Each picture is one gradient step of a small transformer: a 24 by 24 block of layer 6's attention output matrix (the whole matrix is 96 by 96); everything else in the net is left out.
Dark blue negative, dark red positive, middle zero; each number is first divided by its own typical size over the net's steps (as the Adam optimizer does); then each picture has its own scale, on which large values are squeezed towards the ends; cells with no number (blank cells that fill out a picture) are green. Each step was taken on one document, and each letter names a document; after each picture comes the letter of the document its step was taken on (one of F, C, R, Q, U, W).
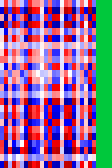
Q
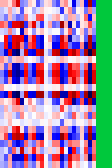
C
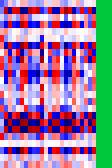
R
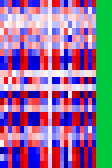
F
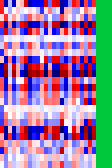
Q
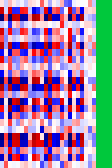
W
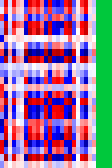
Q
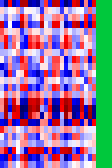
R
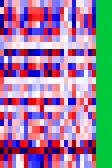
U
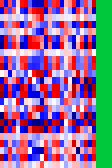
U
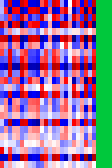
F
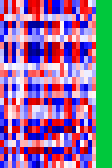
Q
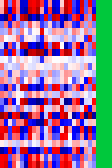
R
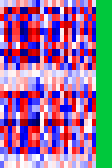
R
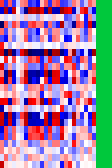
U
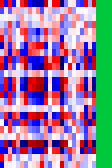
F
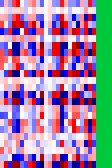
C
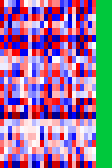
W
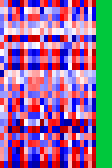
F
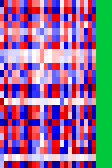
Q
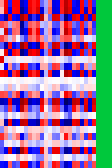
R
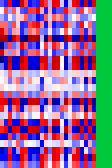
F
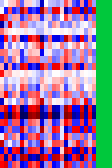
R
